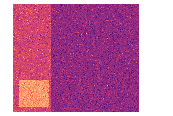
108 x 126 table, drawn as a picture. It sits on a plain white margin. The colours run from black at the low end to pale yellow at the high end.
The ninth with the highest average is the bottom left. In the bottom left lies a patch that is higher than the rest. The values are skewed, with a long tail toward high values. The left part is higher, up to a seam about 30% of the way across.
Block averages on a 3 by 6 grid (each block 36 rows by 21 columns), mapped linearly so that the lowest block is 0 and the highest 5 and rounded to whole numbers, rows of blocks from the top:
3 2 0 0 0 0
3 2 0 0 0 0
5 4 0 0 0 0
